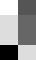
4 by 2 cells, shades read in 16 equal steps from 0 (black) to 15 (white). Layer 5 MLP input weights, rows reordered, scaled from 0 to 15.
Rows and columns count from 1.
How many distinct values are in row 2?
2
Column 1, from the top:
15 13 13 0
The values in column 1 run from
0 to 15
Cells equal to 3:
0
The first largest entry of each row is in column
1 1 1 2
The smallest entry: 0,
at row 4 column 1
